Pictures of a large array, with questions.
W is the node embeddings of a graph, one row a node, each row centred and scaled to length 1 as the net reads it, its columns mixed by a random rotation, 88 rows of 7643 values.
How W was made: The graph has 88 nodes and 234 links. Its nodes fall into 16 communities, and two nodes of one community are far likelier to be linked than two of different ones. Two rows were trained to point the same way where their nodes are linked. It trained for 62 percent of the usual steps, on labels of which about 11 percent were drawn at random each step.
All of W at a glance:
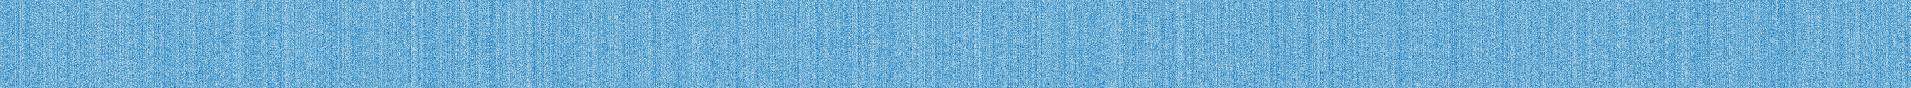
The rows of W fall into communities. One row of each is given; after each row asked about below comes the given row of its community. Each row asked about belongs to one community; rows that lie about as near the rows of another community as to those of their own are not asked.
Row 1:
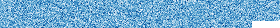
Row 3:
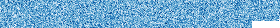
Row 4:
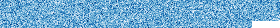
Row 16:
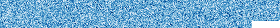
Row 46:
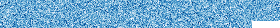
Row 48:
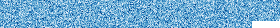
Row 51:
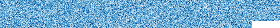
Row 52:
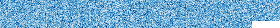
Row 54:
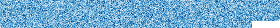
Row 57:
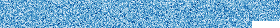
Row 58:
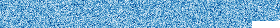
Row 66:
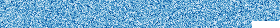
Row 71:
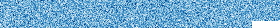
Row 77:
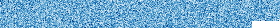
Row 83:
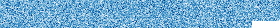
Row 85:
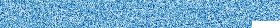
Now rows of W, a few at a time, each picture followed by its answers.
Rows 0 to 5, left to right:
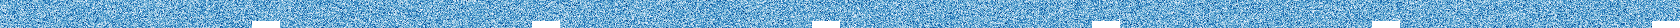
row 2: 83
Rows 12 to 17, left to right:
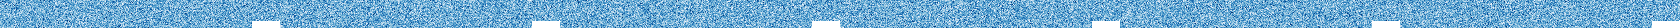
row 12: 83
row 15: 52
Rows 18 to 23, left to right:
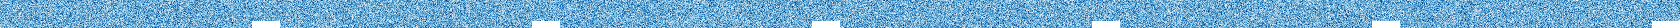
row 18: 57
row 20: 51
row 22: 85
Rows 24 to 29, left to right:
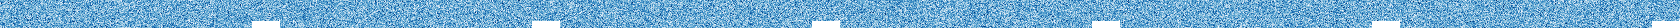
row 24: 77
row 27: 52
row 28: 54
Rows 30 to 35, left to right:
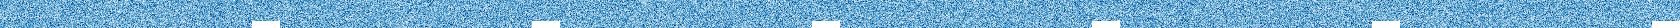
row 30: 46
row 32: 58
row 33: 4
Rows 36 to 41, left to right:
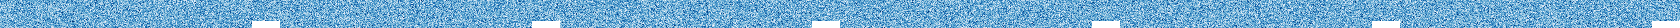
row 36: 1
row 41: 66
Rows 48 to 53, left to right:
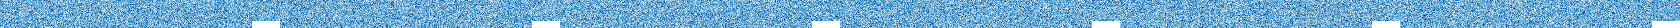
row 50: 58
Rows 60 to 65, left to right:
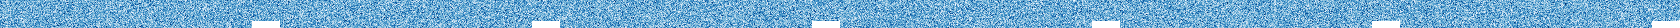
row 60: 16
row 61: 48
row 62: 1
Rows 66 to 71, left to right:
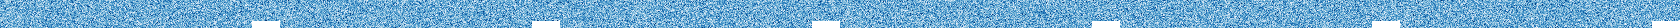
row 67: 1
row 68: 83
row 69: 58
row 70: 4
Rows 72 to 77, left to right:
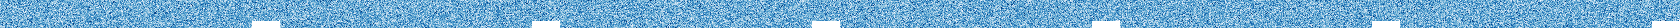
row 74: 46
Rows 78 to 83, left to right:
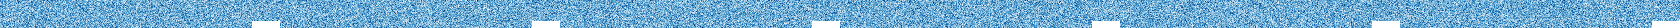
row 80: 66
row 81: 3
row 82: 46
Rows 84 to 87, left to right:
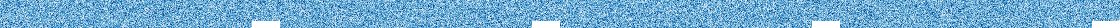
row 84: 4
